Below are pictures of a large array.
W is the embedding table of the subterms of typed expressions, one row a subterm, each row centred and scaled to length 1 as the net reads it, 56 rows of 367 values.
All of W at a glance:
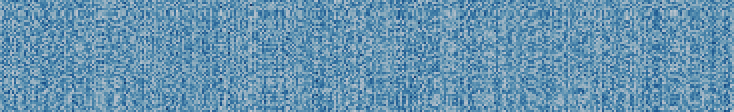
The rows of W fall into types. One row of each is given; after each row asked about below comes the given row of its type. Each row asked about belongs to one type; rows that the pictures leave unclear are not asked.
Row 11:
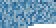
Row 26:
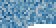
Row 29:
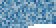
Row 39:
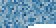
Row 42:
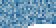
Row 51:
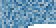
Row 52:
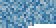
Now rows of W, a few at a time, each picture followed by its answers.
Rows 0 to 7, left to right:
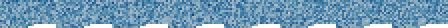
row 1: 52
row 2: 11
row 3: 39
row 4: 42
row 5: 11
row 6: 29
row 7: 29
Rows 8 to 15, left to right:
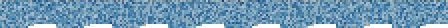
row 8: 39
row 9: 52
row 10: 42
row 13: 42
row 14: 29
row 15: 51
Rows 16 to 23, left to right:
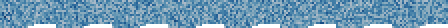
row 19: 52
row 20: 52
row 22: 29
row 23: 42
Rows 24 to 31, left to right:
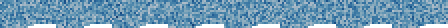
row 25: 39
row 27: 51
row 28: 11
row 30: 42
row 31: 51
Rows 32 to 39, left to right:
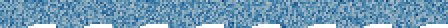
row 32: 11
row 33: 39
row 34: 11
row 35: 11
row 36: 26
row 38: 51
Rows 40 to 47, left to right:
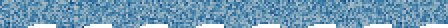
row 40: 26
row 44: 39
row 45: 39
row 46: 29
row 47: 26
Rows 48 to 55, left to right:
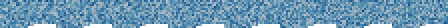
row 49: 26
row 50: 51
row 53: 29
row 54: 11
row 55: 42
